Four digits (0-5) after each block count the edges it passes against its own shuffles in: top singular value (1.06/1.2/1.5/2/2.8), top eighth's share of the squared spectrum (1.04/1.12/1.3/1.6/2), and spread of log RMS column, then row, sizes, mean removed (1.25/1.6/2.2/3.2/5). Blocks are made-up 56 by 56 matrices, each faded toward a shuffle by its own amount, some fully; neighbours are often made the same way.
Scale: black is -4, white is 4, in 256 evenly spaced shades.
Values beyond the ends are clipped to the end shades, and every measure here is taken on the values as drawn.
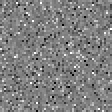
0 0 0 0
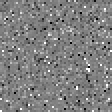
0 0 0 0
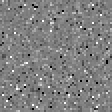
0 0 0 0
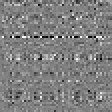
4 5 2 3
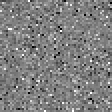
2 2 0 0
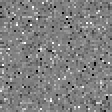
2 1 0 0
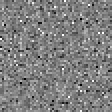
2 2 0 0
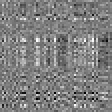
5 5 3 3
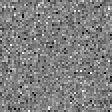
1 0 0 0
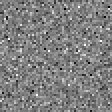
0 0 0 0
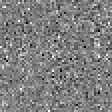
3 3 2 1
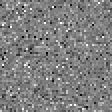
0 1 0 0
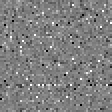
3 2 0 1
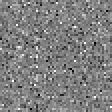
3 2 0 0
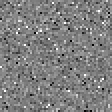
2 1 0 1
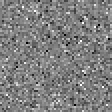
1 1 0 0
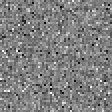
0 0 0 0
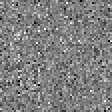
1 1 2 0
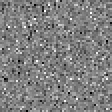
1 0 0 0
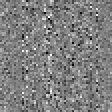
1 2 3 0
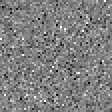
1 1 0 0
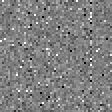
2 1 1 0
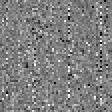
2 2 2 0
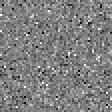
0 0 0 0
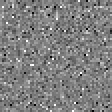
1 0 0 1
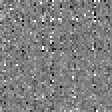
2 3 3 2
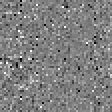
2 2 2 1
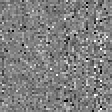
1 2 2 0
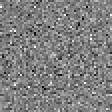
3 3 1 1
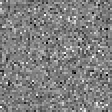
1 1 0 0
